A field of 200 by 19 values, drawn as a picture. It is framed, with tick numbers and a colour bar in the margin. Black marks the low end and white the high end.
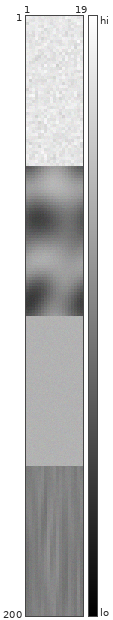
The table splits into 4 rows of 1 panel. Panel 1,1: very high, fine-grained, faint in contrast. Panel 2,1: middling, smooth, strong in contrast. Panel 3,1: high, flat. Panel 4,1: middling, streaked downward, faint in contrast.
